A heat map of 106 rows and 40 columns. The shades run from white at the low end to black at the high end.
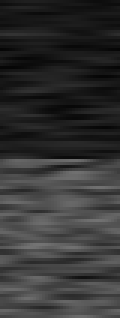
The table splits into 2 rows of 1 panel. Panel 1,1: very high, streaked across, faint in contrast. Panel 2,1: high, streaked across.
